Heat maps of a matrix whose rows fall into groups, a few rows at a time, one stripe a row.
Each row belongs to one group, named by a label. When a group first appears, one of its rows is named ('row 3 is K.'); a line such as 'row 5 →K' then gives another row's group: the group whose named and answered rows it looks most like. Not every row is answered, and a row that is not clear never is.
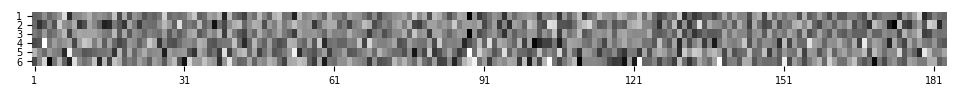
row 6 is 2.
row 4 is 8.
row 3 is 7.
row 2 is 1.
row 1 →7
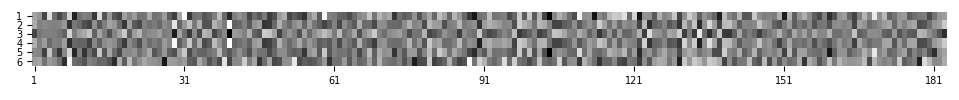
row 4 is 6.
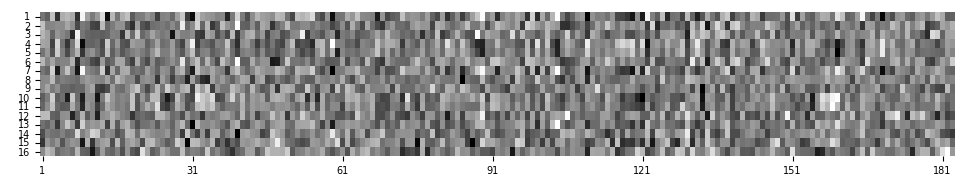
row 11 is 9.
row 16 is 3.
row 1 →2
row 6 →6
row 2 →6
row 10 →9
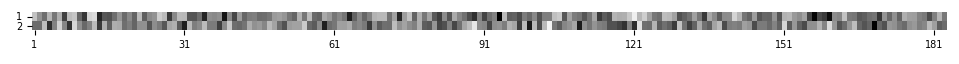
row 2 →2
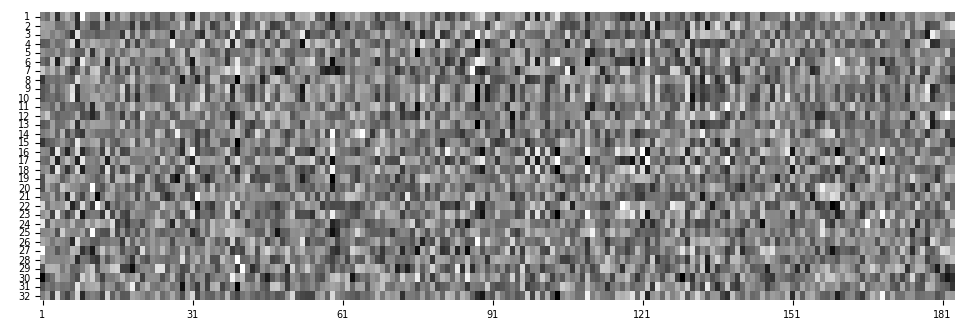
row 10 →7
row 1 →2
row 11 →9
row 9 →7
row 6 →2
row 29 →8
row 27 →3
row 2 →6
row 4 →7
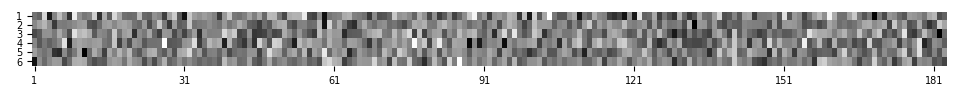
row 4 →7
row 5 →9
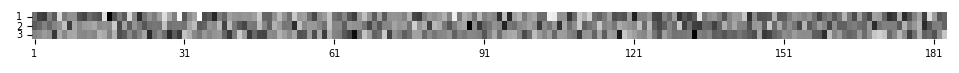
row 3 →1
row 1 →1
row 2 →7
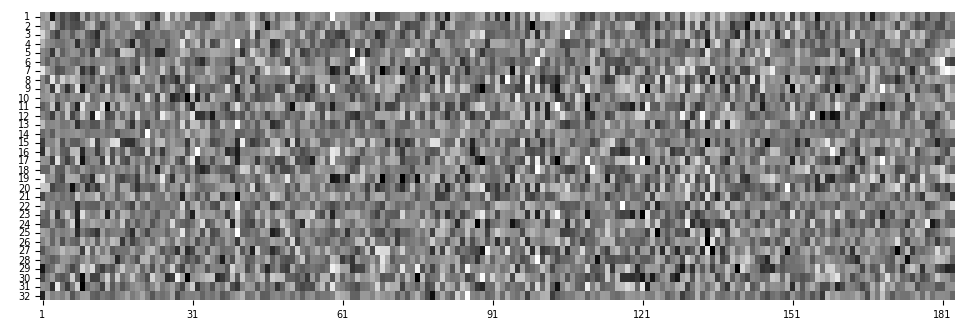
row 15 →8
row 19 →3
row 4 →6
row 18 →1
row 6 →1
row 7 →3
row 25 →6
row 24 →7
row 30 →9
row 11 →2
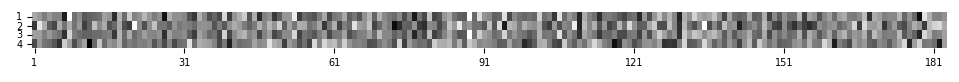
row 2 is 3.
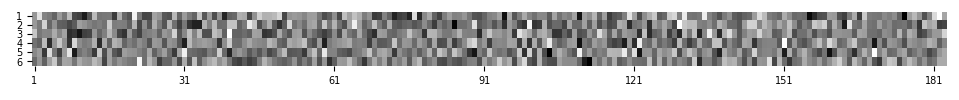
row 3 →6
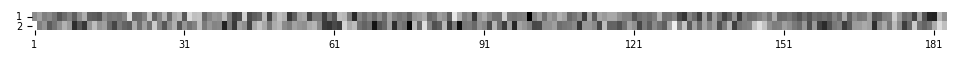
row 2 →3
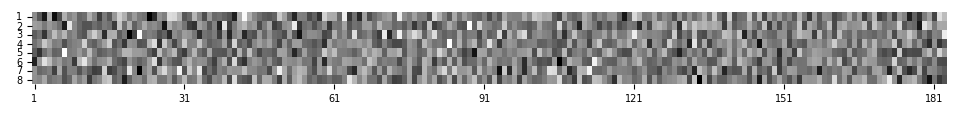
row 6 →8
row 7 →1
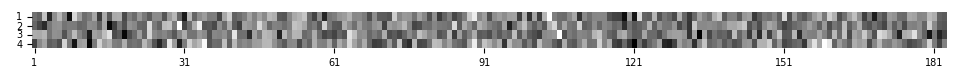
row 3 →8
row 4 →9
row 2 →1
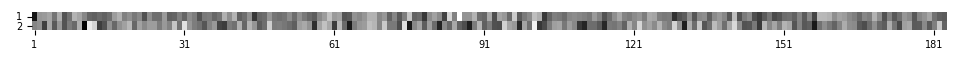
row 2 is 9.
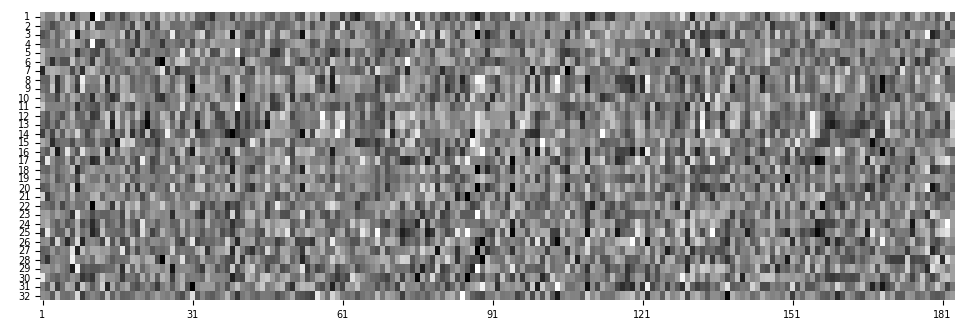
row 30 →3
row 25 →3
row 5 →6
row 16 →2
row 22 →9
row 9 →2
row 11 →6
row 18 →7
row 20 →7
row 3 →7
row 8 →2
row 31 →2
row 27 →7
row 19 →2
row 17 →3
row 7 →8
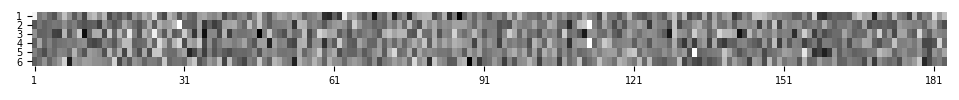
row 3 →9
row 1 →3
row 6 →7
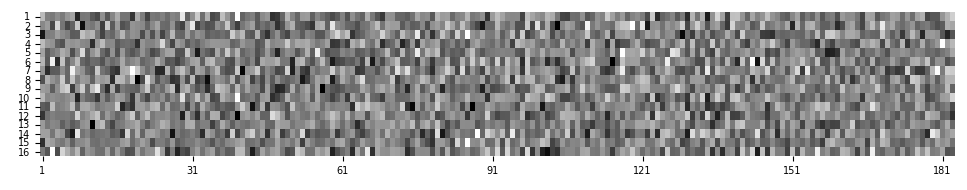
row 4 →3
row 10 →6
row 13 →9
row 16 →8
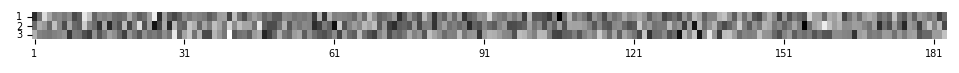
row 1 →8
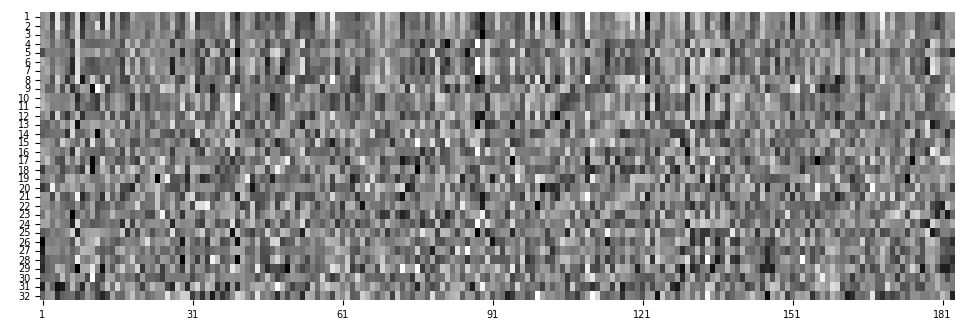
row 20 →8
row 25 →7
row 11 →6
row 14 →9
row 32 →1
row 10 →6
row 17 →3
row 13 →7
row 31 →9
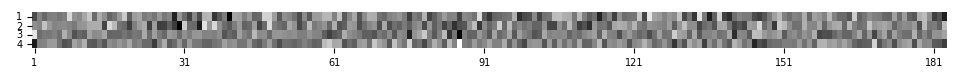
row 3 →3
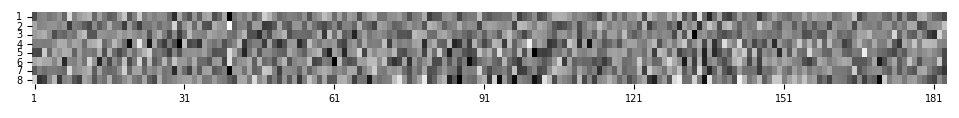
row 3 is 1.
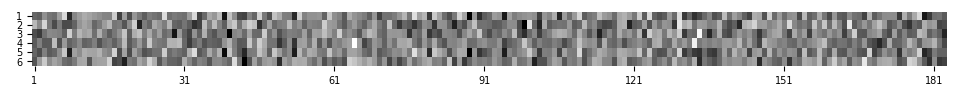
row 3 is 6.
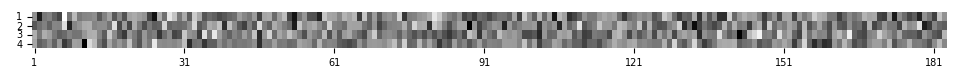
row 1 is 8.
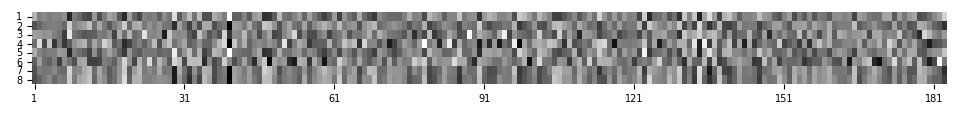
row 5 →6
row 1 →6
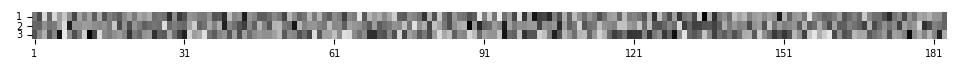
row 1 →8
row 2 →7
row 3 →9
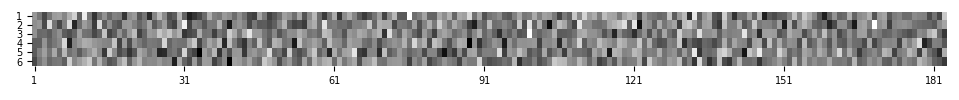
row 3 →1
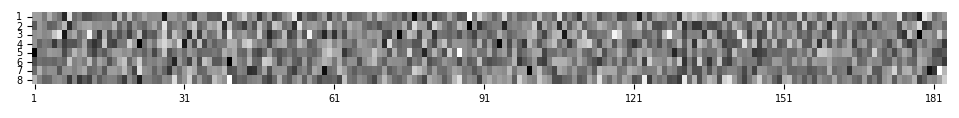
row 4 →1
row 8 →6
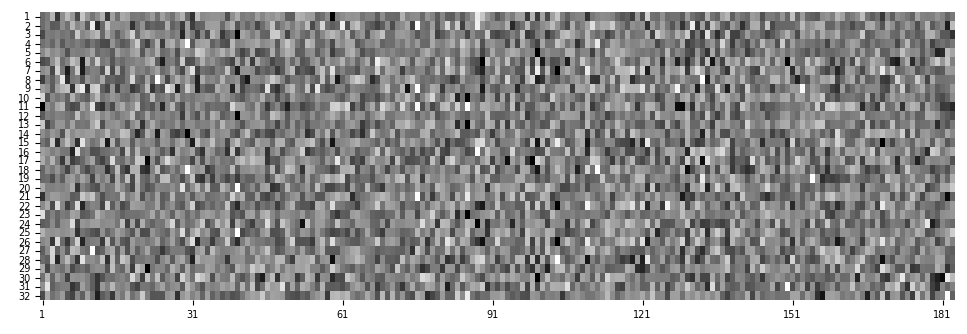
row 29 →1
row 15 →2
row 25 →6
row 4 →1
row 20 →6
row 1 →2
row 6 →8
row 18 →1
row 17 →1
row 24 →7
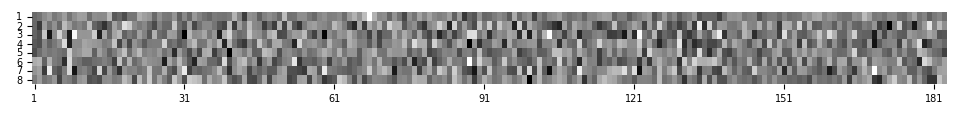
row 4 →7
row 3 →2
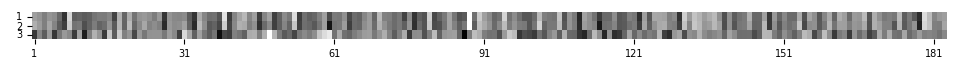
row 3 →9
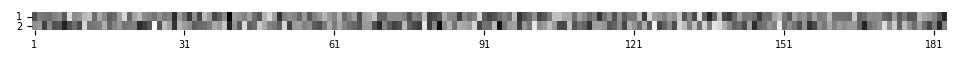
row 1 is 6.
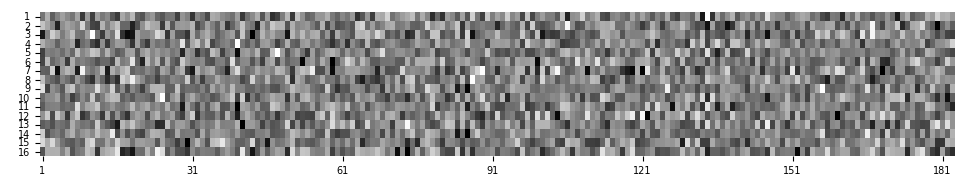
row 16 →8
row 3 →8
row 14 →3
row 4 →6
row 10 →8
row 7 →2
